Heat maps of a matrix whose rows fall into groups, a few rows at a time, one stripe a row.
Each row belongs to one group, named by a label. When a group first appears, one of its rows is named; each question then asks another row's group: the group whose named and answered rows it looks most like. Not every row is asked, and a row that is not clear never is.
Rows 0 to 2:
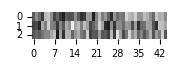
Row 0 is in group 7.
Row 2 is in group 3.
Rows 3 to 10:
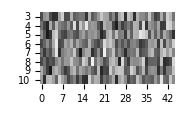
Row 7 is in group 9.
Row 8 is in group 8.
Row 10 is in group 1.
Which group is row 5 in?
7
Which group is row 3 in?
1
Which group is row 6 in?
9
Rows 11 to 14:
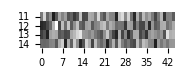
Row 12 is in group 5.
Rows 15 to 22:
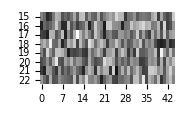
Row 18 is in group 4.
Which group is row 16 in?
7
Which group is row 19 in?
1
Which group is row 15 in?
8
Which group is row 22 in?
3
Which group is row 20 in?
9
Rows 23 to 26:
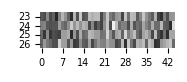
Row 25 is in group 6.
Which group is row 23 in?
6
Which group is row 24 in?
8
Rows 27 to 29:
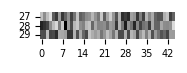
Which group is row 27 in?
4
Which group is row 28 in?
5
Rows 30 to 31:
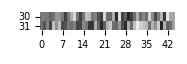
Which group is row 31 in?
7
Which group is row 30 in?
9
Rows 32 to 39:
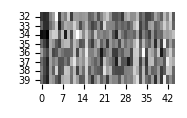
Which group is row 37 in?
9
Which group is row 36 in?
3
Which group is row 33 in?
9
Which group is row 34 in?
5
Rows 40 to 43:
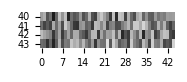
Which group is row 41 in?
7
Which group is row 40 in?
1
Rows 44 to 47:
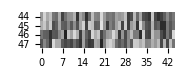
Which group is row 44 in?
4
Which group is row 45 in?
4
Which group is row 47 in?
7
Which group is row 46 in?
8
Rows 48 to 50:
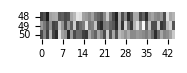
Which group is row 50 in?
1
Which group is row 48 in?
9
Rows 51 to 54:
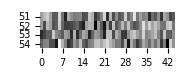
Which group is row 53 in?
7
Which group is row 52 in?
1
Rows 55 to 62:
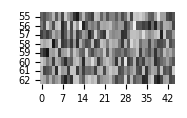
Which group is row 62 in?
4
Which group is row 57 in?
7
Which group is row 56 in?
4
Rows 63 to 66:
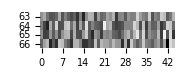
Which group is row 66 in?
6
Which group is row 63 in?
1
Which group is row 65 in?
3
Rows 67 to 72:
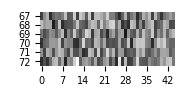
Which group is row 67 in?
6
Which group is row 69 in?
5
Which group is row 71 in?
1
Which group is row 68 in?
4
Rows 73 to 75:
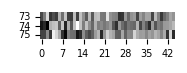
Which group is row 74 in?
5
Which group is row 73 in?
6
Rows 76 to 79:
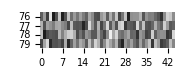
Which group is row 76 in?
4
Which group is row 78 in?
8
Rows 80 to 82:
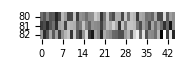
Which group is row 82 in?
3
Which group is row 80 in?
6
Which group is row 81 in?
8
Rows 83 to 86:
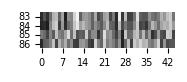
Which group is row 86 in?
7
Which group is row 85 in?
3
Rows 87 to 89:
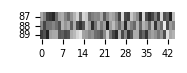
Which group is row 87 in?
8
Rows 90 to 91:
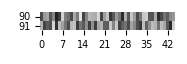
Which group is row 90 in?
6
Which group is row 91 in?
8
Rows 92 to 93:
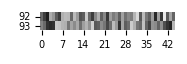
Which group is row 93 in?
8
